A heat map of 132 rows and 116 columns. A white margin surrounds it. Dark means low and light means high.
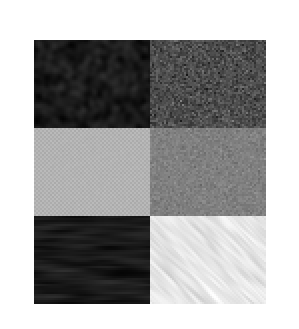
The table splits into 3 rows of 2 panels. Panel 1,1: very low, blotchy, faint in contrast. Panel 1,2: low, fine-grained. Panel 2,1: high, checkered, faint in contrast. Panel 2,2: middling, fine-grained, faint in contrast. Panel 3,1: very low, streaked across, faint in contrast. Panel 3,2: very high, slanting down to the right, faint in contrast.
